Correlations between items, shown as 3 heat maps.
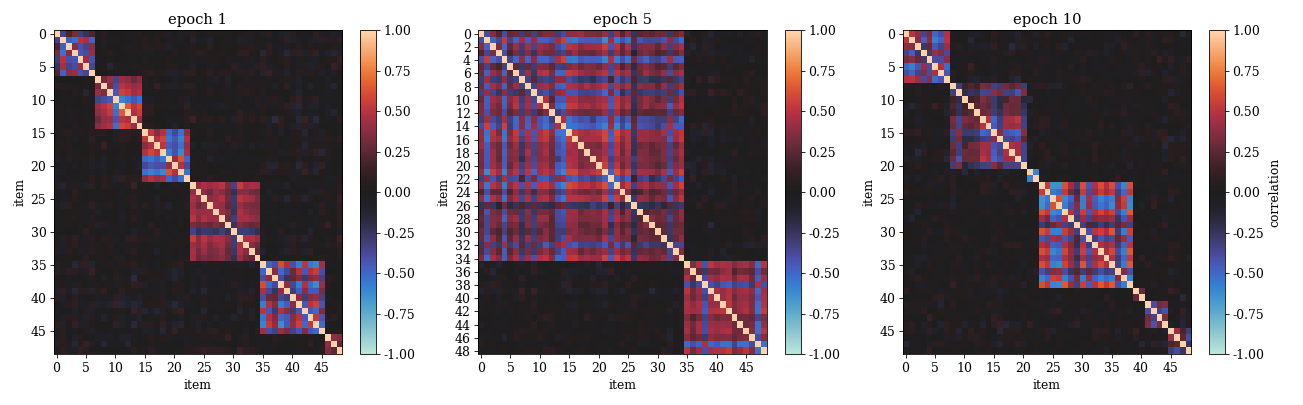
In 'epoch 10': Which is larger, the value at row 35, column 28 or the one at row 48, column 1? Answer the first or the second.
the first
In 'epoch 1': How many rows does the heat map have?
49
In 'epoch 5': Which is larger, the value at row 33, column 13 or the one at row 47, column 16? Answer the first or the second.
the second
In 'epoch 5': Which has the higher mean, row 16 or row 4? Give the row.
16
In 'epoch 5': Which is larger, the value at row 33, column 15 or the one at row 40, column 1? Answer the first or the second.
the first
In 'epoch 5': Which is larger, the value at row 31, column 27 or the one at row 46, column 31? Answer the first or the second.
the first
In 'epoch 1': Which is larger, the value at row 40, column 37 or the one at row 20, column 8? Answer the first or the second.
the first
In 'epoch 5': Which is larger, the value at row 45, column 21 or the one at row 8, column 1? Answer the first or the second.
the first
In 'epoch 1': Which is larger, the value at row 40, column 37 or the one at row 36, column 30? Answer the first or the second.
the first
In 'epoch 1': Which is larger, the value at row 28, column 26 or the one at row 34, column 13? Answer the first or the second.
the first
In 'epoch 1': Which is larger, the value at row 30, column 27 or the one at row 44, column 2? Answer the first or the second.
the second
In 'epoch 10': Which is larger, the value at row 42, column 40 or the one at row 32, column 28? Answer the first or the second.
the second
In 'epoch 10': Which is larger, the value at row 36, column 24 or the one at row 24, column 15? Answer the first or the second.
the second
